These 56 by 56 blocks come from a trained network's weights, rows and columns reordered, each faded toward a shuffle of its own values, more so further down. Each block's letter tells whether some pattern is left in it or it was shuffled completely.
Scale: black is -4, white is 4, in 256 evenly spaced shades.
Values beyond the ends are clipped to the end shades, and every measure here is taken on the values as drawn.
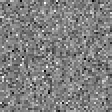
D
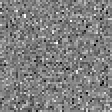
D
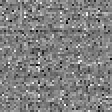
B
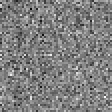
B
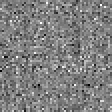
B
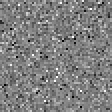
D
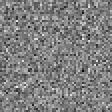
B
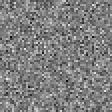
B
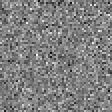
B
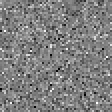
D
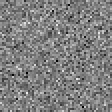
D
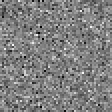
D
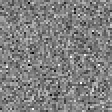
D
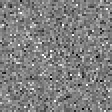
D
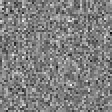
B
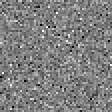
D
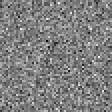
B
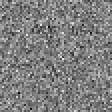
D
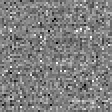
B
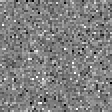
D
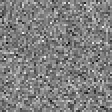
D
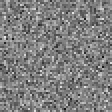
B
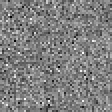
D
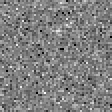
D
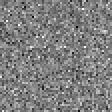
D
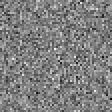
B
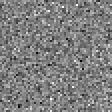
D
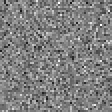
D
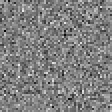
B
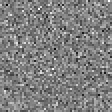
B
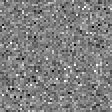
D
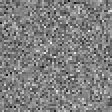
D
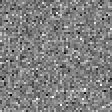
D
